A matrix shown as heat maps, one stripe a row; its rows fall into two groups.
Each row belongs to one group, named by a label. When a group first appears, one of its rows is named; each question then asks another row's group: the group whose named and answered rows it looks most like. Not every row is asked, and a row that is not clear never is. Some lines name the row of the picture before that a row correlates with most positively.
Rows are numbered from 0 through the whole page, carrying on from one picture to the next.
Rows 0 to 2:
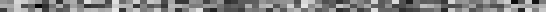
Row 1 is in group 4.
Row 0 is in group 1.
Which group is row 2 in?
1
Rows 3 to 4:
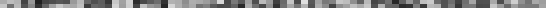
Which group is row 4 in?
4
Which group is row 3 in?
4
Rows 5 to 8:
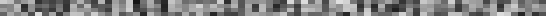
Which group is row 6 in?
4
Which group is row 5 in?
4
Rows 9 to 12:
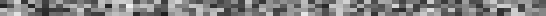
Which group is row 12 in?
4
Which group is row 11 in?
4
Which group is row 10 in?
1
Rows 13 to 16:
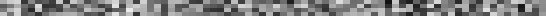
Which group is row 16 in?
4
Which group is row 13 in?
4
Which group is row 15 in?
1
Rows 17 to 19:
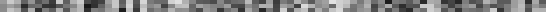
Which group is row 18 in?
4
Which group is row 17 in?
4
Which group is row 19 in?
4
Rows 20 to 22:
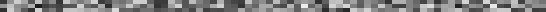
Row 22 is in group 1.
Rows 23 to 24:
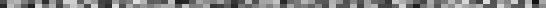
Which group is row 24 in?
1
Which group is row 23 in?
1
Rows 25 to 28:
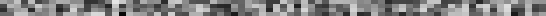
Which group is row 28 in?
1
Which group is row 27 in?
1
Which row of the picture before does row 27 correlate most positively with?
24
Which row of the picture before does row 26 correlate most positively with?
24
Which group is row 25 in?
4
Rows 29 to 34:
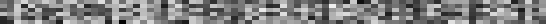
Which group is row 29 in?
1
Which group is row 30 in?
4
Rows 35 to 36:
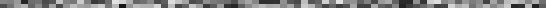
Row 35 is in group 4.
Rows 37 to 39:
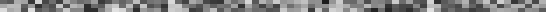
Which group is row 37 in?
1
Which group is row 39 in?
4
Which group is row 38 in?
4
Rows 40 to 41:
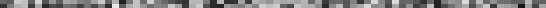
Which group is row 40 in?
1
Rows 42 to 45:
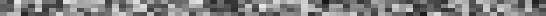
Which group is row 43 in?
1
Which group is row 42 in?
1
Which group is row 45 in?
4
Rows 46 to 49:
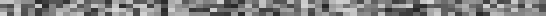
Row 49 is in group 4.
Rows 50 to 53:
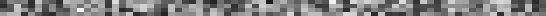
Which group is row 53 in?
4
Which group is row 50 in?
1
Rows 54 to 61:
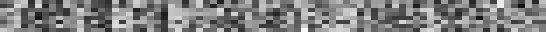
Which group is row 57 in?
4
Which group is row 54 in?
1
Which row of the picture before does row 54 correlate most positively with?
51
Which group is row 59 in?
1
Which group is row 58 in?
4
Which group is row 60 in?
4
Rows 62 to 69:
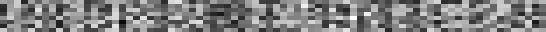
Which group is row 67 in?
1
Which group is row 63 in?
1
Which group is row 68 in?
1
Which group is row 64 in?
1
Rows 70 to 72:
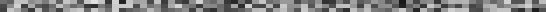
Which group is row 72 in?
1
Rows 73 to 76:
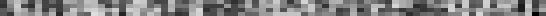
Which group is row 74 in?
1
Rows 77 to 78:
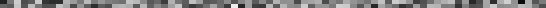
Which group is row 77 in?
1
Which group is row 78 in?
4
